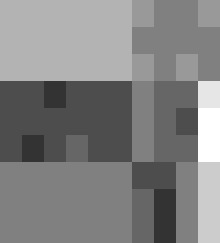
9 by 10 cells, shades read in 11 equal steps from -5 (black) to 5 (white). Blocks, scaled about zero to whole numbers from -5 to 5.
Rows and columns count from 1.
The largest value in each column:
2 2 2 2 2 2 1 0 1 5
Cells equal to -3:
4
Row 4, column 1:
-2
